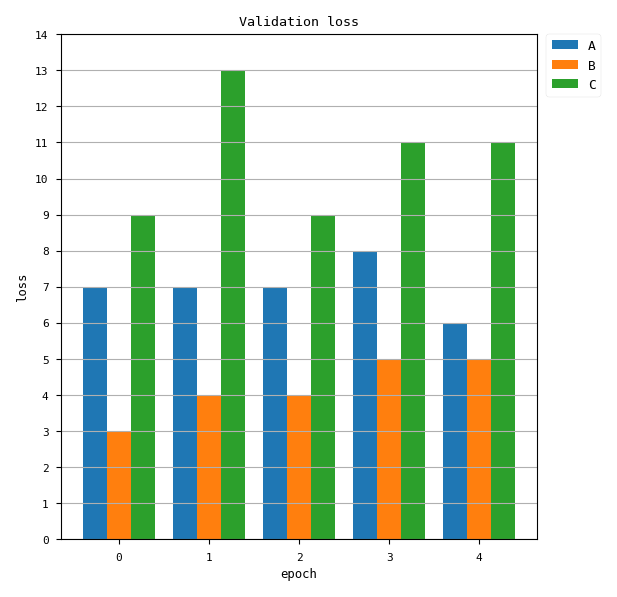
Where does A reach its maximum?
3
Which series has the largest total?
C
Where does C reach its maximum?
1
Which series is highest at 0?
C
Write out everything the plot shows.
Title: Validation loss
x-axis: epoch, ticks 0 1 2 3 4
y-axis: loss, ticks 0 1 2 3 4 5 6 7 8 9 10 11 12 13 14
Legend: A, B, C
Values:
A: 7 7 7 8 6
B: 3 4 4 5 5
C: 9 13 9 11 11
